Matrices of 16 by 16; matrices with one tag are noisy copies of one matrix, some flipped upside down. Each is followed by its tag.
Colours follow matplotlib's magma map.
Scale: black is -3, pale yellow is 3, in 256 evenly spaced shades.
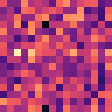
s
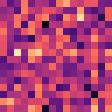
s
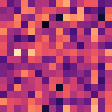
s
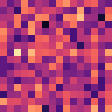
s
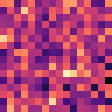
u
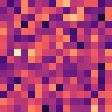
s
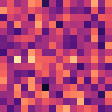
s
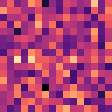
s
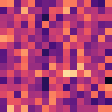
u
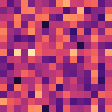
s
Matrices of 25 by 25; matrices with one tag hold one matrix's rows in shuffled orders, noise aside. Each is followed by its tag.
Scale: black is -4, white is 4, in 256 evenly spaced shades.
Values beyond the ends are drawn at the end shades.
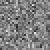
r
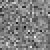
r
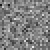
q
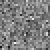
q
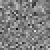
r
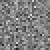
r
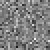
r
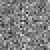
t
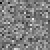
q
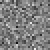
r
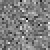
t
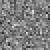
q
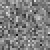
r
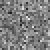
t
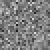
r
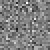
r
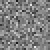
r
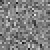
r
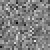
r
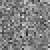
t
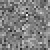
t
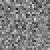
r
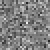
t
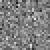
r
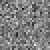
r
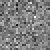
r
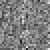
t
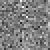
t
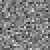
q
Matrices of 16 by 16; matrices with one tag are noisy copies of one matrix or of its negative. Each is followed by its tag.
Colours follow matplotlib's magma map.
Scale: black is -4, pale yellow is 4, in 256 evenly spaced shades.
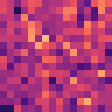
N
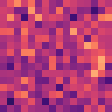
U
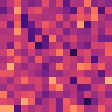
N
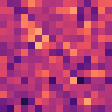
N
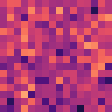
U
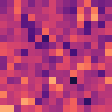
N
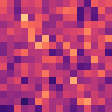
N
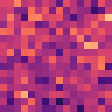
U
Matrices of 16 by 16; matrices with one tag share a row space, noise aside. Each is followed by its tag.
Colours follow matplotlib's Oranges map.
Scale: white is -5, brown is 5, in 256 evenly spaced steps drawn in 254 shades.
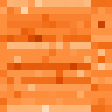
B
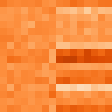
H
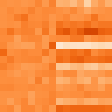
H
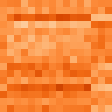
B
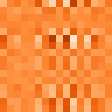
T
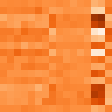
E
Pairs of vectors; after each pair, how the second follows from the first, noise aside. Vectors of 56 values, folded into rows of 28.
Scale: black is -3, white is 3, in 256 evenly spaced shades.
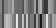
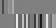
partly zeroed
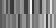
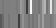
partly zeroed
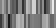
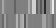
partly zeroed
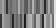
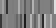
partly zeroed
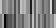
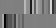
partly zeroed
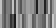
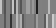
partly zeroed
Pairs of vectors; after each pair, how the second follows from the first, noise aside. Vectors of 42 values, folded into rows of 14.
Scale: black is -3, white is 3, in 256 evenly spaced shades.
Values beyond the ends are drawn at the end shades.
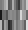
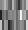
copied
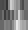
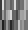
shuffled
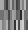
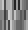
shuffled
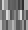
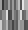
sign-scrambled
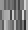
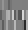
partly zeroed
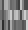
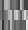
copied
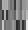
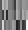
copied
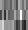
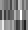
copied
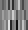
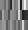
shuffled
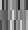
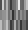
negated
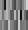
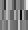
copied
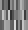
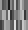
copied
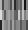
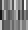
negated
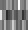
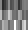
wrapped around
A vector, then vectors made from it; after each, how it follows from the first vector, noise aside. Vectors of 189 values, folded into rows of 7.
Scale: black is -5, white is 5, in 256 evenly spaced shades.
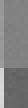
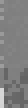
partly zeroed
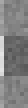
wrapped around
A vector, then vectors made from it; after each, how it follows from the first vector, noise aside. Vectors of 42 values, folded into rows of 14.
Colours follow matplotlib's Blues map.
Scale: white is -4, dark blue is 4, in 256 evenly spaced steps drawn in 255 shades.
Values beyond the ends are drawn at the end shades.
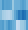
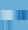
partly zeroed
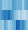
negated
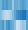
copied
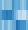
negated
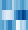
scaled up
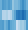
copied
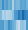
copied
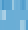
partly zeroed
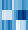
scaled up
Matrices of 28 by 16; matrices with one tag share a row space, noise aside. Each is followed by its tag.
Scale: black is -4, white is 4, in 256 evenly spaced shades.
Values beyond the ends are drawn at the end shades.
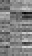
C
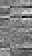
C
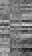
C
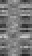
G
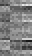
C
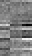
C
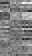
C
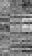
C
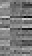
C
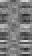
G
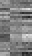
C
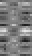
G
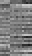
C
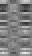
G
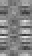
G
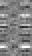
G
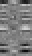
G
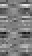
G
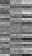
C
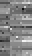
C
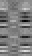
G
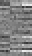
C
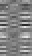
G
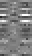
G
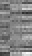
C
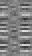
G
